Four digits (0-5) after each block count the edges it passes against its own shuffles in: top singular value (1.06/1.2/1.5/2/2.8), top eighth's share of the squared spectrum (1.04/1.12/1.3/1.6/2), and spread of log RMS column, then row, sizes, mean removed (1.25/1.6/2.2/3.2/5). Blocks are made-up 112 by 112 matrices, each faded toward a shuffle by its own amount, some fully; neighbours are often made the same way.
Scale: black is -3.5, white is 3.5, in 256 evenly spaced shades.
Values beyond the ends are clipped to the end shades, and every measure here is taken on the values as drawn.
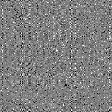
5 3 3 2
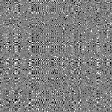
5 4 3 3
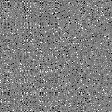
4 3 2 1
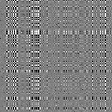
5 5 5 4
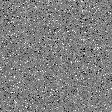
2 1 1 0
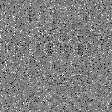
4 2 1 1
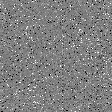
3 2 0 0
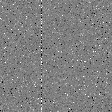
4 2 1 0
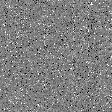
1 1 1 0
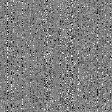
2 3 4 0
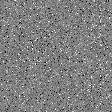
1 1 1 0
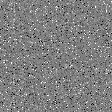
3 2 0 0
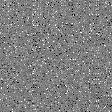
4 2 1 1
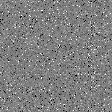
3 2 1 0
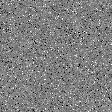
2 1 0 0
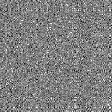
4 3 2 2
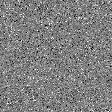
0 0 0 1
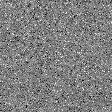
0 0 0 0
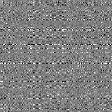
5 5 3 4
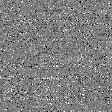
3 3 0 2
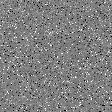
0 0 0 0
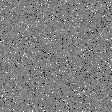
0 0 0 0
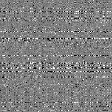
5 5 2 4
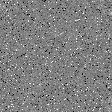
2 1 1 0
